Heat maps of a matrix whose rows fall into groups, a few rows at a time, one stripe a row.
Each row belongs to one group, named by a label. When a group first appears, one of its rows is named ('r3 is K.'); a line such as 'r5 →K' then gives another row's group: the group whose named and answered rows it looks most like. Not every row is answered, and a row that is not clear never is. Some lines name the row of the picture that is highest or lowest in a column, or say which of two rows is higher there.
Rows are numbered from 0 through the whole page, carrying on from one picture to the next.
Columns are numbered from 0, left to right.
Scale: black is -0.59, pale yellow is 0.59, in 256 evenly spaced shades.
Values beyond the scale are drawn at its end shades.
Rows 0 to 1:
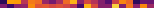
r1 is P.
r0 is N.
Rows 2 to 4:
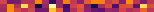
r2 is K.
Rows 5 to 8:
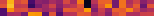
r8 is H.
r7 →N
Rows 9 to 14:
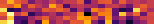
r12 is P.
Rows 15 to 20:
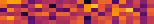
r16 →K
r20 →P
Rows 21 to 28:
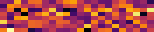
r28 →P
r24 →K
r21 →N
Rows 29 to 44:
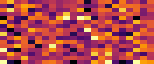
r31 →P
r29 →P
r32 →K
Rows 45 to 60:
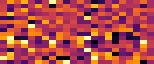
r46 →K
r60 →K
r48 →P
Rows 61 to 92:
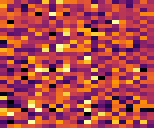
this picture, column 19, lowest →72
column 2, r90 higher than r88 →No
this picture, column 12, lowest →89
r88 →K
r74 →P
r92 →N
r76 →H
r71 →N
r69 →K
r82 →K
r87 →H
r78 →K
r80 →K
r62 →K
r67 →P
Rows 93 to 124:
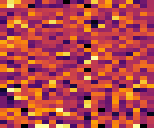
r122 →P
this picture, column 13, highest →107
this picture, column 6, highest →124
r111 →K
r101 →K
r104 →P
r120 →K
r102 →N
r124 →K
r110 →P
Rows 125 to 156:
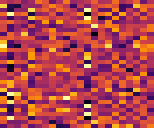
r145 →P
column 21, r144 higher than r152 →Yes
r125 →K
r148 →N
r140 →P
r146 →P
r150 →P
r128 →P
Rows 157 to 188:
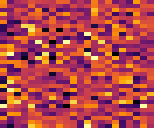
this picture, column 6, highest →170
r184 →H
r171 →K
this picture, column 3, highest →163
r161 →H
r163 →H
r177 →N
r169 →P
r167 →K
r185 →N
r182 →N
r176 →N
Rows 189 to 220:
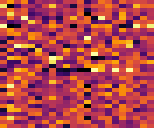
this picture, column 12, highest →198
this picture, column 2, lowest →195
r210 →P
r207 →H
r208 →N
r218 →P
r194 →H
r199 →N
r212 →P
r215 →P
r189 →P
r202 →K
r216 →N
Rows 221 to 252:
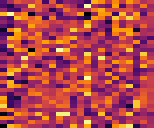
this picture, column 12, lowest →224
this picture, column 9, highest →249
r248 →P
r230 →N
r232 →N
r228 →N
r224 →P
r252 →N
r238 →N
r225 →H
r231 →K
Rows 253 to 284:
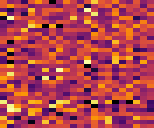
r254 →P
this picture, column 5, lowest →272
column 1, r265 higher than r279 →No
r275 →P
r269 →P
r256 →K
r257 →N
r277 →N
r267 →N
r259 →H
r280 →N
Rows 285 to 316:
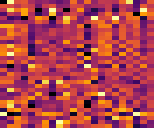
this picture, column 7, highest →287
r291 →P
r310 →P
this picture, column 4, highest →301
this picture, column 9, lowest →287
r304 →K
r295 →K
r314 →N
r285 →N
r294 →P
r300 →P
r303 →N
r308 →K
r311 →P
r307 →N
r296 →P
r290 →K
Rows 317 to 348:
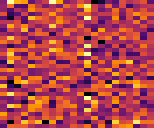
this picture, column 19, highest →347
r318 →H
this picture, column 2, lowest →338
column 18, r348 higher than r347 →Yes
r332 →N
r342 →K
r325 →K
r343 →N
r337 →H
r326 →P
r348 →N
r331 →N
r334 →P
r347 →H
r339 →K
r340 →P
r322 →K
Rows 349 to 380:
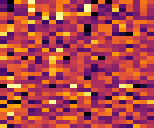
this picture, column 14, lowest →363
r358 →H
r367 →H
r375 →N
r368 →P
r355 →P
